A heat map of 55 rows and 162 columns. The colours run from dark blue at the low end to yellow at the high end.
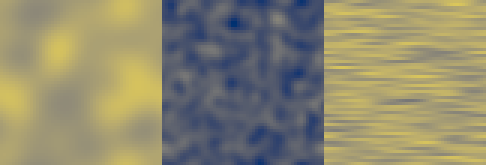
It is made of 1 by 3 panels. Panel 1,1: high, smooth. Panel 1,2: low, blotchy. Panel 1,3: high, streaked across.
